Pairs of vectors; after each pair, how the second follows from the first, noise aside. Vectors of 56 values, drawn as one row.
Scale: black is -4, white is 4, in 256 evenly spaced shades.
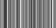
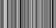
negated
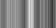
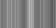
shrunk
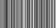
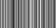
wrapped around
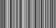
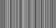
shrunk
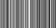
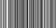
wrapped around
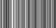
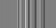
partly zeroed
